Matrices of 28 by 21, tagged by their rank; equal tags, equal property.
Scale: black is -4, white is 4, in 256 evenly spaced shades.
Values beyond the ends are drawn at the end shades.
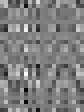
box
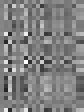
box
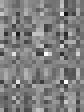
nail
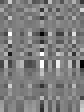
box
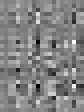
nail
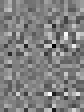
nail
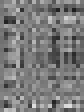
nail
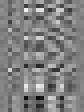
box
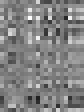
nail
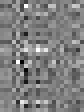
nail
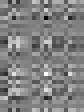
box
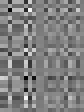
box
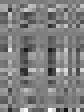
box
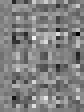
nail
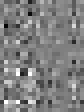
nail
